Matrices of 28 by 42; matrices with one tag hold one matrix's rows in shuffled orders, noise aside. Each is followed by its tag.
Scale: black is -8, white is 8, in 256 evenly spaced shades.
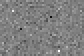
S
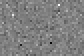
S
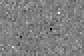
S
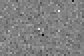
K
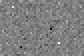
S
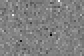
S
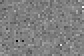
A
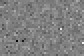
A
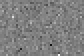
S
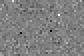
S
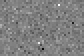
K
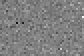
A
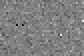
A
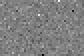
K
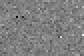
A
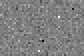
K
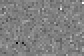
A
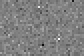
K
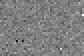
A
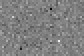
S
